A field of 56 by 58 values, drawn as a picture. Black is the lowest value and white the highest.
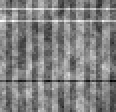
Stripes running up and down repeat 9 times from left to right. The values follow a bell shape. Rows 5, 11 and 41 stand out from the rest. There is no overall slope. The grain runs up and down.
